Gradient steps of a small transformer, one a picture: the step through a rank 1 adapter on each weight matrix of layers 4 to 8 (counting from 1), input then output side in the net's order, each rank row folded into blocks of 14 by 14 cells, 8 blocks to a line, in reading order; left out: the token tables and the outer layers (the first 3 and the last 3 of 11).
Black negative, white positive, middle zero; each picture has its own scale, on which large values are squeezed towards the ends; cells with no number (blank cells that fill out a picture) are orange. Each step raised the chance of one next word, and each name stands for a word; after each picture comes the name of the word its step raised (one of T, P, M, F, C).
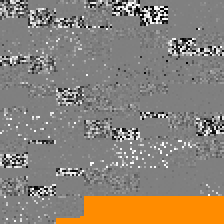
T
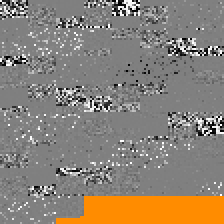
T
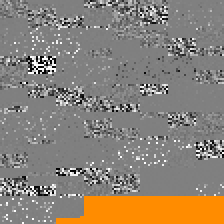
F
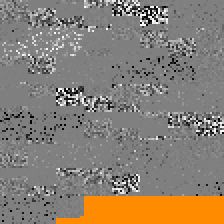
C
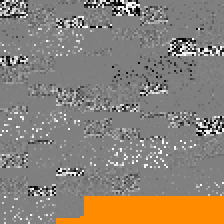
T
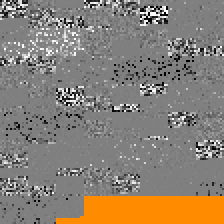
C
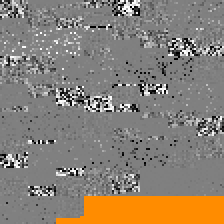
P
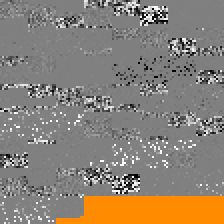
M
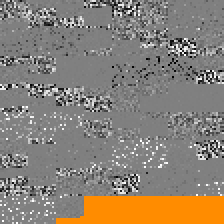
M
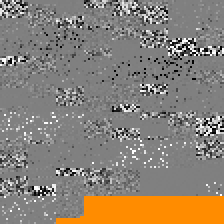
M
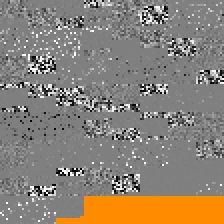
F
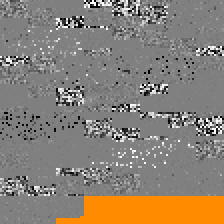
C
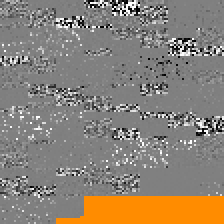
T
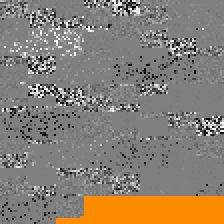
C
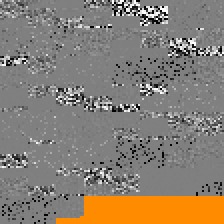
P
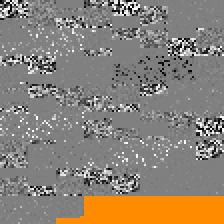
T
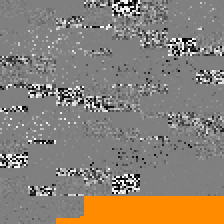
P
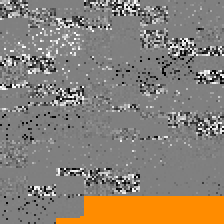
C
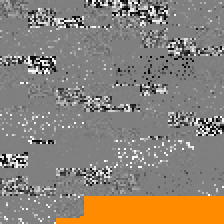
M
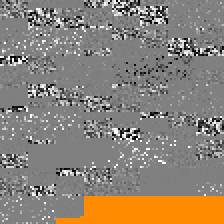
T
